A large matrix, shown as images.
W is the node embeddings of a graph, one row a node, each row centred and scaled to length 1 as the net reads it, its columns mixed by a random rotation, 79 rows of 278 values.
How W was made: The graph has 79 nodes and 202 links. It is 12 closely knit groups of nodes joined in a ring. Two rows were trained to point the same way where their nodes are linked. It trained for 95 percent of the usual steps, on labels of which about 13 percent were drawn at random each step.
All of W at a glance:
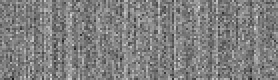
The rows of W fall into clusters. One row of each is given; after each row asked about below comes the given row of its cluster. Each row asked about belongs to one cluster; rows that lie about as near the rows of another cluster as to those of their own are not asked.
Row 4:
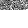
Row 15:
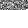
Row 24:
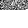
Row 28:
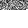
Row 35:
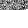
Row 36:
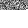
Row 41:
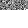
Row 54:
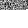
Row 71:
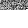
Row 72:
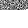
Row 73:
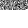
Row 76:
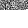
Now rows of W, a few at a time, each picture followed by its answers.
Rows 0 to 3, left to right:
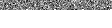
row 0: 54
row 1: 36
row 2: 24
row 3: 35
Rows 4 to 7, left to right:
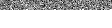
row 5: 71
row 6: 72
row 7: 73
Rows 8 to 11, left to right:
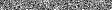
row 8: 36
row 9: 24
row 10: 36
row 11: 24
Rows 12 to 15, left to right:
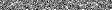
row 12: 15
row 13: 72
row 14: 4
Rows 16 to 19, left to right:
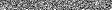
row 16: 71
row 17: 36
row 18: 35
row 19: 24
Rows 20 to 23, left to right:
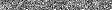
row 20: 71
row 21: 35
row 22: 4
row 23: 73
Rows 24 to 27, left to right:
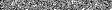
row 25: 76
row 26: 24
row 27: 28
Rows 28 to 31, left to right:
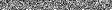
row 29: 36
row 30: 4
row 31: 24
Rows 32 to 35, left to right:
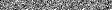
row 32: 24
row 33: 72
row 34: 41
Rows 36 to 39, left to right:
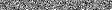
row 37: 72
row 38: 35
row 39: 28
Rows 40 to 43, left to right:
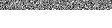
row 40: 15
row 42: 15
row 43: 73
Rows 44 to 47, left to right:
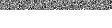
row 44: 72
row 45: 15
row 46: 41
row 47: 35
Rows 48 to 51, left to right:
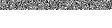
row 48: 41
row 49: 72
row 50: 28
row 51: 54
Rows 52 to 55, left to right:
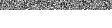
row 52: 35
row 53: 76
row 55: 28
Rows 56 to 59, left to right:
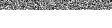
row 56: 54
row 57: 76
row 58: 4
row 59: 54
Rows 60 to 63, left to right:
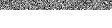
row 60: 36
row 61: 72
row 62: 41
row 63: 28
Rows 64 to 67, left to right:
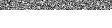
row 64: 76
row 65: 4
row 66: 76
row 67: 36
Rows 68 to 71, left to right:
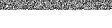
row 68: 54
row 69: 15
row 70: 54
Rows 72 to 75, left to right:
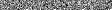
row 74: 76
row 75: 41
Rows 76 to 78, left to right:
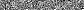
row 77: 54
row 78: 71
